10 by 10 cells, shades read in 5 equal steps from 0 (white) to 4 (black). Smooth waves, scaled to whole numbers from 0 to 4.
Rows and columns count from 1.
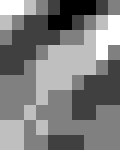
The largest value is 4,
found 5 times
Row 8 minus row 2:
1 0 -2 -1 -2 -2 0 1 1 2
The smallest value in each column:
0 0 1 1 1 1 1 1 0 0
